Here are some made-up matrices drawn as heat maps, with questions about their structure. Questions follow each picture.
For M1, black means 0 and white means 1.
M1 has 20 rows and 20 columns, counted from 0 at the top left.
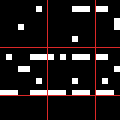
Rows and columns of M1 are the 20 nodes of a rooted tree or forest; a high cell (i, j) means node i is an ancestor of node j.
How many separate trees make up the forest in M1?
2
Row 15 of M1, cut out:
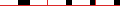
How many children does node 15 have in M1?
4
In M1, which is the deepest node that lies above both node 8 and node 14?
9
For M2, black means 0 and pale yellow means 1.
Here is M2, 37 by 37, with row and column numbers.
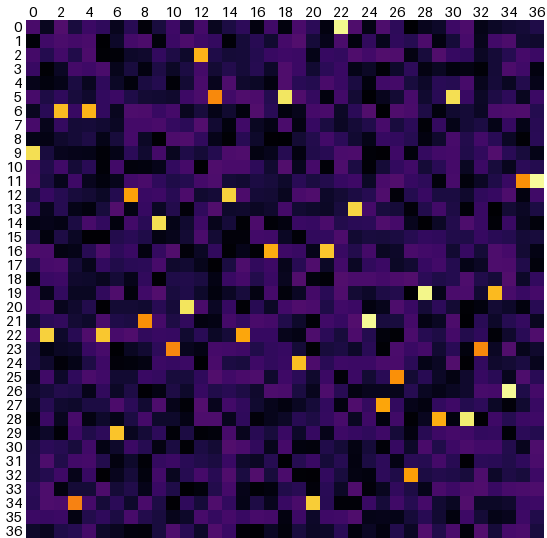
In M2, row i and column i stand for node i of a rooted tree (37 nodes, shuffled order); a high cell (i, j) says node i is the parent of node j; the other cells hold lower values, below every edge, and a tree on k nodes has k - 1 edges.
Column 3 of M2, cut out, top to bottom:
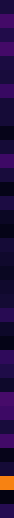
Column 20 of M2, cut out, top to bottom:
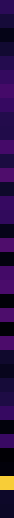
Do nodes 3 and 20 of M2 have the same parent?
yes
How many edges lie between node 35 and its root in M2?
23
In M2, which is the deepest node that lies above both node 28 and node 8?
21
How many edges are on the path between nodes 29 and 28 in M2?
1
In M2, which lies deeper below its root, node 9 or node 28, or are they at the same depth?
node 9
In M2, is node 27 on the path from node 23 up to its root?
no
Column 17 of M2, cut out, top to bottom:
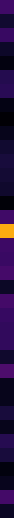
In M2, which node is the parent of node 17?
16
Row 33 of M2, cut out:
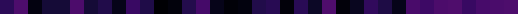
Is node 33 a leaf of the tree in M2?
yes
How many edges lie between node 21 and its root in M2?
1
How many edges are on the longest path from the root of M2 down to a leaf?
23
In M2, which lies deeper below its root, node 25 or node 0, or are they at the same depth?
node 25
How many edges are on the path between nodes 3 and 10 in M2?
7
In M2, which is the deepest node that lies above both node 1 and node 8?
21
